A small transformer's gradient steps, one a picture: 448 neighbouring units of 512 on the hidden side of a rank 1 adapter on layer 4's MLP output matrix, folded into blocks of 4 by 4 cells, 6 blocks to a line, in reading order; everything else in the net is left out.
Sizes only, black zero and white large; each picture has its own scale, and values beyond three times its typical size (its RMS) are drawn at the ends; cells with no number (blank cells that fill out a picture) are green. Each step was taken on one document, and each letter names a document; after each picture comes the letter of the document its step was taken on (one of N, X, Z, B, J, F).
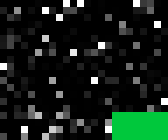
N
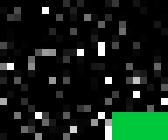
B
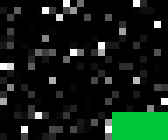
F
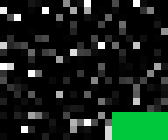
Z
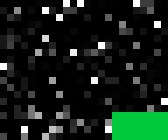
N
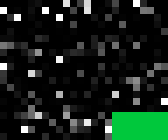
Z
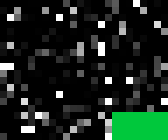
B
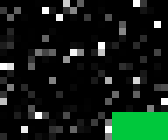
F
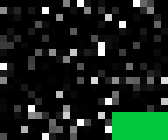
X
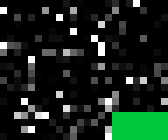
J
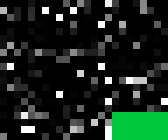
Z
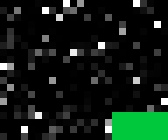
F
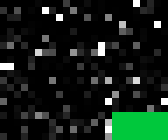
N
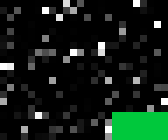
F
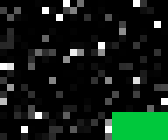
F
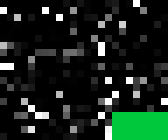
J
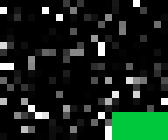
J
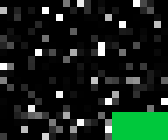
X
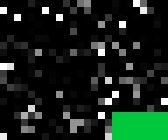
Z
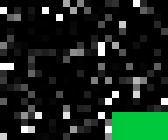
Z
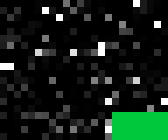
N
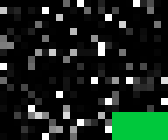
X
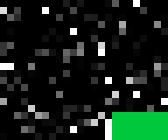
B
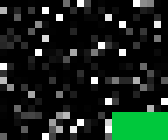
X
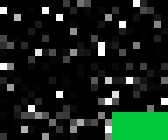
X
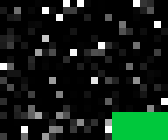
N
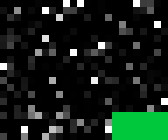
N
